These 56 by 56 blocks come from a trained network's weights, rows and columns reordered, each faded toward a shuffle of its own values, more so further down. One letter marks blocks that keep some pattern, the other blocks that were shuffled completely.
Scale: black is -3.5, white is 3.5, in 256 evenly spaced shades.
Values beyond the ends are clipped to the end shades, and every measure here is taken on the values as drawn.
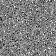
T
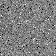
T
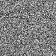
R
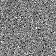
R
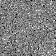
R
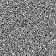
R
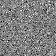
R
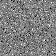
T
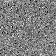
R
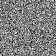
R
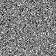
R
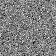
T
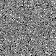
R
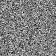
T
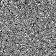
T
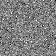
T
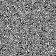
T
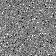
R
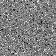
T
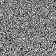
R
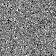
T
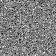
T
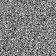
R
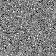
R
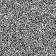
T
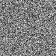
R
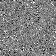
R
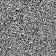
T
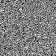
R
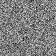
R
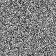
T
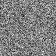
T
